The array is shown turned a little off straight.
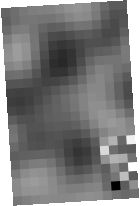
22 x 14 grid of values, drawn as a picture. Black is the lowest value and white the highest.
The texture is blotchy. Values change most from cell to cell in the bottom right. No regular stripes run through it. In the bottom right lies a patch that is rougher than the rest.
